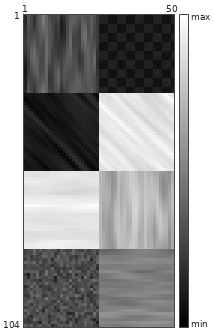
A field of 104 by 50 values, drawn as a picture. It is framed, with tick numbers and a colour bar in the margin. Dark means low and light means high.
The table splits into 4 rows of 2 panels. Panel 1,1: low, streaked downward. Panel 1,2: very low, checkered, faint in contrast. Panel 2,1: very low, slanting down to the right, faint in contrast. Panel 2,2: very high, slanting down to the right, faint in contrast. Panel 3,1: very high, streaked across, faint in contrast. Panel 3,2: high, streaked downward. Panel 4,1: low, fine-grained. Panel 4,2: middling, streaked across, faint in contrast.
